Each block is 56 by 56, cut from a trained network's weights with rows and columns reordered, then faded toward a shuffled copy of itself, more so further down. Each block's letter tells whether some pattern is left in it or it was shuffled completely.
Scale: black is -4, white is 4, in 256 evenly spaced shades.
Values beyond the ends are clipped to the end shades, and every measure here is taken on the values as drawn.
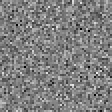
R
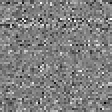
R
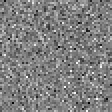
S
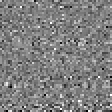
R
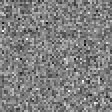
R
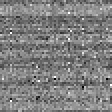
R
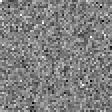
S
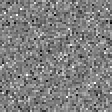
S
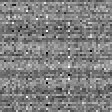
R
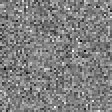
S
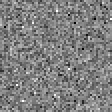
S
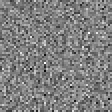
R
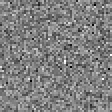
S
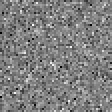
S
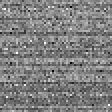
R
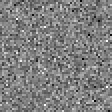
S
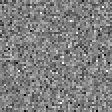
S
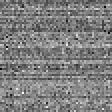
R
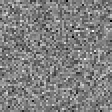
S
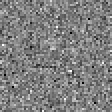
S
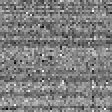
R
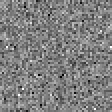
S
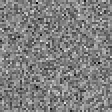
S
